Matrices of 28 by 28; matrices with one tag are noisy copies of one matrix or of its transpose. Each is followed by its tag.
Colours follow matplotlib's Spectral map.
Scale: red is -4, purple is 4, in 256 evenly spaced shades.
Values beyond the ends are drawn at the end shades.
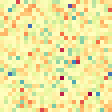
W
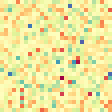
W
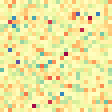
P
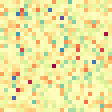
P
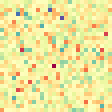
P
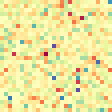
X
